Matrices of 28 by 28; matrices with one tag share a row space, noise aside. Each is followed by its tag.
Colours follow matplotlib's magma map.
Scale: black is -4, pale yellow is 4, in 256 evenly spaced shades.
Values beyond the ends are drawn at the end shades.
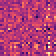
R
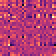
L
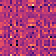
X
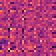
L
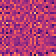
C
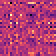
X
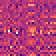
X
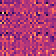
C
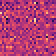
C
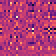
X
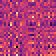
X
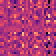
R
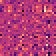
R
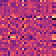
L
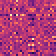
X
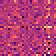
R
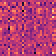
L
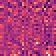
R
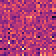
L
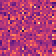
L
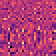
L
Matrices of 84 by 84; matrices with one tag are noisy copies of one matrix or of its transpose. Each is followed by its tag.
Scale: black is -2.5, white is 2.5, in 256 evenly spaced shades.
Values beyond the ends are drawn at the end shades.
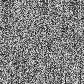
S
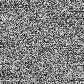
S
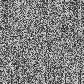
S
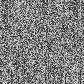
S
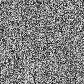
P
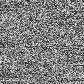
S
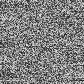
S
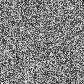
P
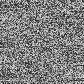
S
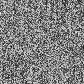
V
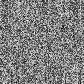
S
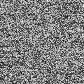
V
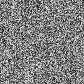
P
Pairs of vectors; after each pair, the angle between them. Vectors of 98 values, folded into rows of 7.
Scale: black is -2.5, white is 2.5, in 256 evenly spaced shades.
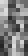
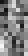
nearly opposite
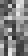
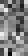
partly opposed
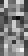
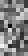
orthogonal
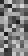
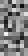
partly opposed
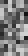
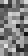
partly opposed
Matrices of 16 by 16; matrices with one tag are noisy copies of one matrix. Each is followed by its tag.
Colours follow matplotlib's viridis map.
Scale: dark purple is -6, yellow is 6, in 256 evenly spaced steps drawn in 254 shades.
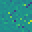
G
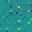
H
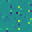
H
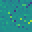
G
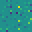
H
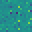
H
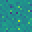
H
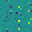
H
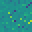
G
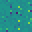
H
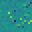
G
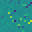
G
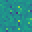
H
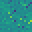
G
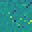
G
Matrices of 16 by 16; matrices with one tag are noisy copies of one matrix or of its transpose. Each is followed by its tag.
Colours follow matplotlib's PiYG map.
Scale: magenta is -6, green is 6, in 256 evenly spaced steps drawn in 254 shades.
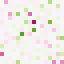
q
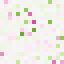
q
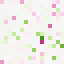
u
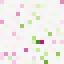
u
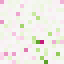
u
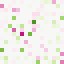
q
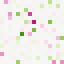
q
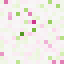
q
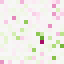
u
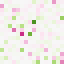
q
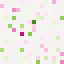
q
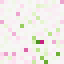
u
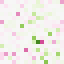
u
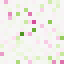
q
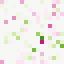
u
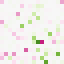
u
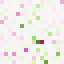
u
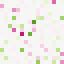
q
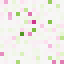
q
